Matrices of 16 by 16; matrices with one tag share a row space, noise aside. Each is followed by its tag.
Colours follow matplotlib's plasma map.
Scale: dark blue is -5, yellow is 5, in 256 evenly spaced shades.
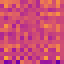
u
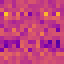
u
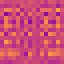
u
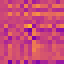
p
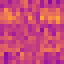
u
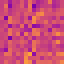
p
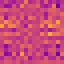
u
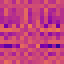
u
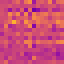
p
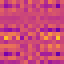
u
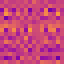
u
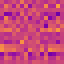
u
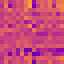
p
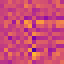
p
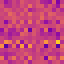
u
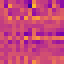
p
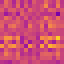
u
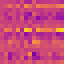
p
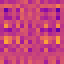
u
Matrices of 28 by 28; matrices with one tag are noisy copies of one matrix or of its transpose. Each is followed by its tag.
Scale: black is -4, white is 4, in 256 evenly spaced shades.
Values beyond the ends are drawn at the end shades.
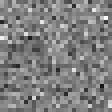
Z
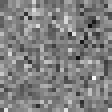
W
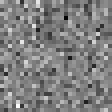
Z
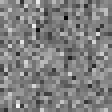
Z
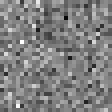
Z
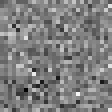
W
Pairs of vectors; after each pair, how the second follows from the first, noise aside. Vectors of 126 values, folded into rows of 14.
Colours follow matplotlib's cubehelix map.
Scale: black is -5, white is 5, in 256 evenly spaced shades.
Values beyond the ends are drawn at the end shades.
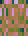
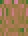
shrunk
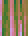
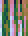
scaled up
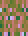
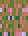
sign-scrambled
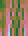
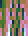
scaled up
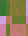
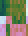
scaled up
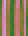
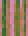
negated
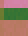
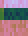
scaled up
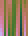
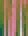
negated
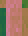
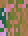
sign-scrambled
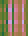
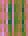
negated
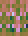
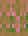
shrunk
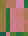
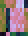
scaled up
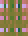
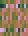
sign-scrambled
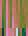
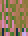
sign-scrambled
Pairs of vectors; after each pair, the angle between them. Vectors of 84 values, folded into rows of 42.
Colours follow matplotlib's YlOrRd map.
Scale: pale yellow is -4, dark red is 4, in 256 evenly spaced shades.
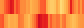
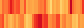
nearly parallel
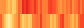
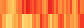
nearly parallel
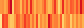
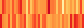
partly opposed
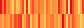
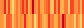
partly aligned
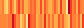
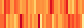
partly opposed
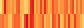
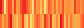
nearly opposite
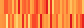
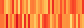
nearly opposite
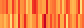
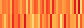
partly aligned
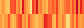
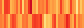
nearly opposite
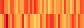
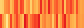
nearly opposite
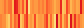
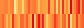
partly opposed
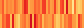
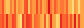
partly aligned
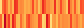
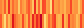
orthogonal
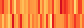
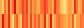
nearly opposite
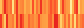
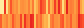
orthogonal
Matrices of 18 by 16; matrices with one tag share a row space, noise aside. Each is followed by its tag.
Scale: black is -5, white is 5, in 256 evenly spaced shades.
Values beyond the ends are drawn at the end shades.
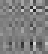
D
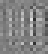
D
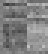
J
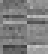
J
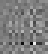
D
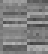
J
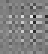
D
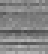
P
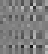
D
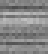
P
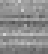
P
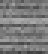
P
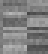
J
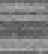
P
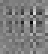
D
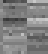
J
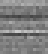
P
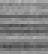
P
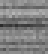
P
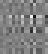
D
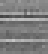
P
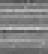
P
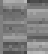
J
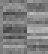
J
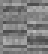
J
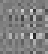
D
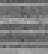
P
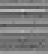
P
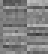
J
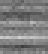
P
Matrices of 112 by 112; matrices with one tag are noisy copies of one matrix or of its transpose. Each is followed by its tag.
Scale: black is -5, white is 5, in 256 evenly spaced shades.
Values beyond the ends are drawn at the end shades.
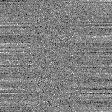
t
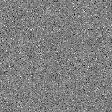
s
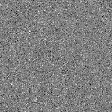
s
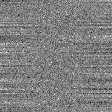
t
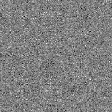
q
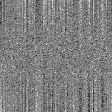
t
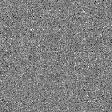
s
